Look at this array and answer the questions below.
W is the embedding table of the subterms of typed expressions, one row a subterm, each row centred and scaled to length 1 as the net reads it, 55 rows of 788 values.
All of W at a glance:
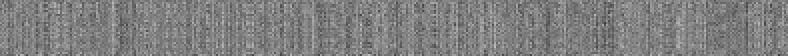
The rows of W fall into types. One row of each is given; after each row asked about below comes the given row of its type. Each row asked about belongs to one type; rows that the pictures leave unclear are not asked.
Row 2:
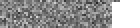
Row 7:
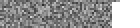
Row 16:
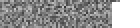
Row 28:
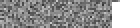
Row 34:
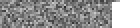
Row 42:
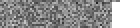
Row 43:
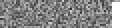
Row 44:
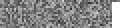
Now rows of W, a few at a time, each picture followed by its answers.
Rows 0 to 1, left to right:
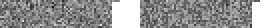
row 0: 43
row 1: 44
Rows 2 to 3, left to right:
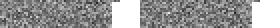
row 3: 2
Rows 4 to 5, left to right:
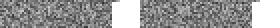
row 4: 34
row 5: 7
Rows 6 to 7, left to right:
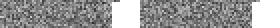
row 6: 2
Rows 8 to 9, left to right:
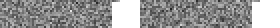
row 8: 28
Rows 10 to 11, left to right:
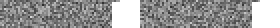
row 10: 7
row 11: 28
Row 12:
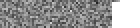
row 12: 28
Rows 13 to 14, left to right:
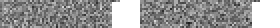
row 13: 16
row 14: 16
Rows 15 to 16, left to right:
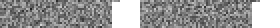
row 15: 43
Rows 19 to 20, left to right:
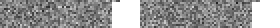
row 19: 42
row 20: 42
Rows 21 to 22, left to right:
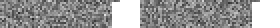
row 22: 44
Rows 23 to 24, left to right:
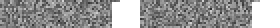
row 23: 44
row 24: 43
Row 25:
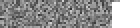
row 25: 43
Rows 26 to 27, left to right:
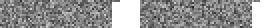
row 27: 7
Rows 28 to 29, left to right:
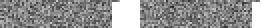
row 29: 42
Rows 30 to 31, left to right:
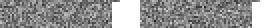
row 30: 44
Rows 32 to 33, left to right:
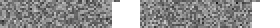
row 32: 2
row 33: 42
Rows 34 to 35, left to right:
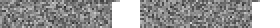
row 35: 28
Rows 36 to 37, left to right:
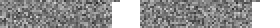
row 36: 2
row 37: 42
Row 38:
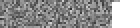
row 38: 43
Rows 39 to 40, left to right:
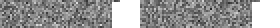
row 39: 44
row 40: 44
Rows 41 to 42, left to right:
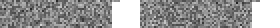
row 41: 43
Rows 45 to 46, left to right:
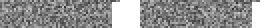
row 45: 16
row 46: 42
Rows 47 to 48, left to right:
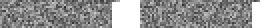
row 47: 34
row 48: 44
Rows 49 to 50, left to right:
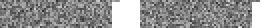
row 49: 43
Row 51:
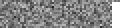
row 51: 7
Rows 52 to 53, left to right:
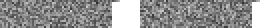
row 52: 28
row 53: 34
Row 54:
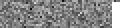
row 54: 7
